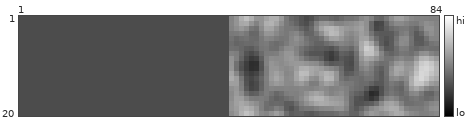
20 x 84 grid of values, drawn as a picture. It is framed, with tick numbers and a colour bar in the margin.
It is made of 1 by 2 panels. Panel 1,1: low, flat. Panel 1,2: middling, blotchy, strong in contrast.
